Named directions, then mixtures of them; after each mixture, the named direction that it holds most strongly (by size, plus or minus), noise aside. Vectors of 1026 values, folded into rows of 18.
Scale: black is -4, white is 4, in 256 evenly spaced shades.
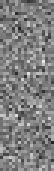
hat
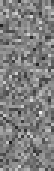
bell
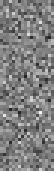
bell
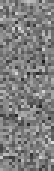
hat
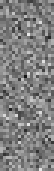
hat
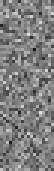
bell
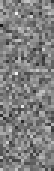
bell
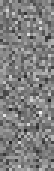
bell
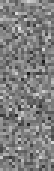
hat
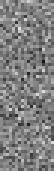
hat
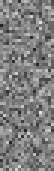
bell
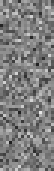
bell
